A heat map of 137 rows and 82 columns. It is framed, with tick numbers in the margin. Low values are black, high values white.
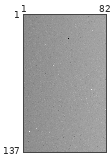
A few values lie far out on both sides of the bulk. Overall the values sit about 60% of the way up the scale. No row or column stands out. There is an overall slope up to the right. There are no regular stripes.
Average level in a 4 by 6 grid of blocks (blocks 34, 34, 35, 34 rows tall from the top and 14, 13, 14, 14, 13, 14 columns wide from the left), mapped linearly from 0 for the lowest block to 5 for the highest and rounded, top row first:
0 1 2 3 4 5 / 0 1 2 3 4 5 / 0 1 2 3 4 5 / 0 1 2 3 4 5
